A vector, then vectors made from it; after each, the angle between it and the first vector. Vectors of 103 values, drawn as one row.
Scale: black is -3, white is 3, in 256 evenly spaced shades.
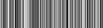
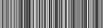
partly opposed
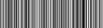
partly opposed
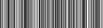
nearly opposite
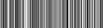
nearly parallel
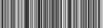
partly opposed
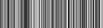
nearly opposite
